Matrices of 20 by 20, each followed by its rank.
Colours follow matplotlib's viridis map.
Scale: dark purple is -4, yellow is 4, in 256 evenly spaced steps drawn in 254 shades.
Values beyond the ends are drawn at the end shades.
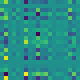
two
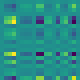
one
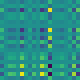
one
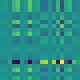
one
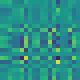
two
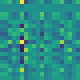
two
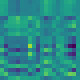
two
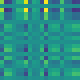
one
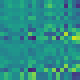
two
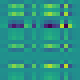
one
